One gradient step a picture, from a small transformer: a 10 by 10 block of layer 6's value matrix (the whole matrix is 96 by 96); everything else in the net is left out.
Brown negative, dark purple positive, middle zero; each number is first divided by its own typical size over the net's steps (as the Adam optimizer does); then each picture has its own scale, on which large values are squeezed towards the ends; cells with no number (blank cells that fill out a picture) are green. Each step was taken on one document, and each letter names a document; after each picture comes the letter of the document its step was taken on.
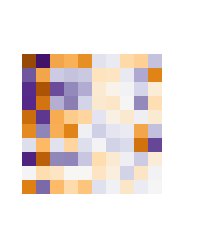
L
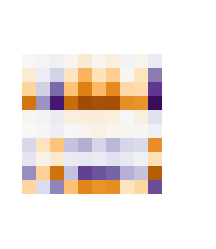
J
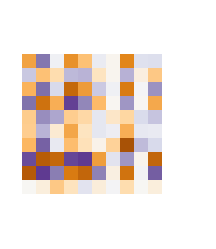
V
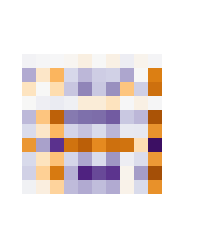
J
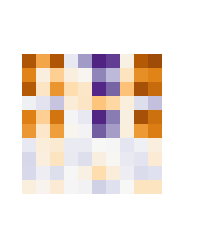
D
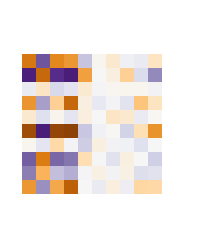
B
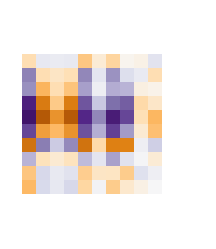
J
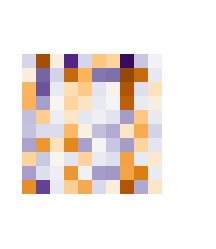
V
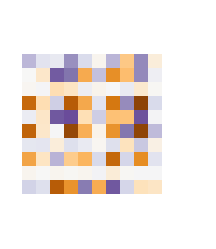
B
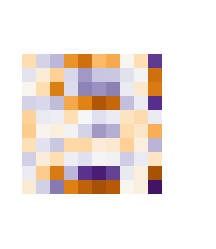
J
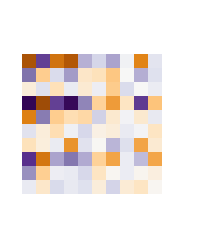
L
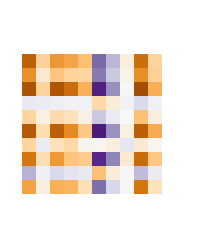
D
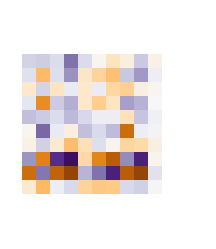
V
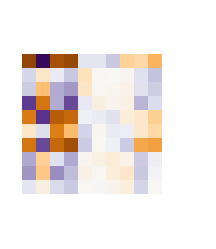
L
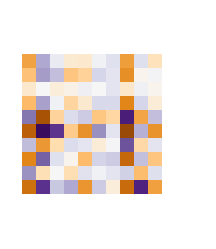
V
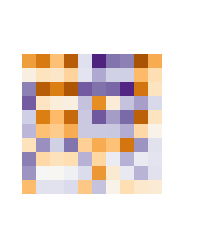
D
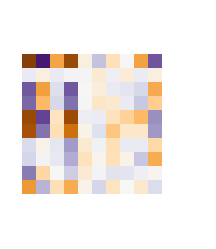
L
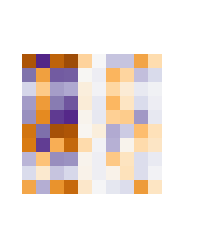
B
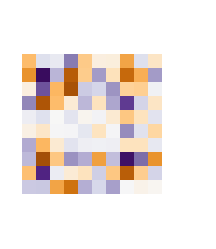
V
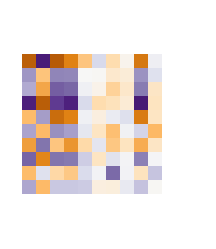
L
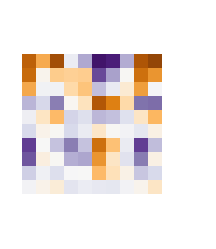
D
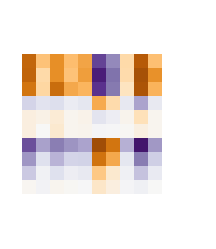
D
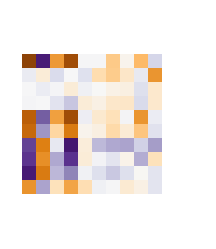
L
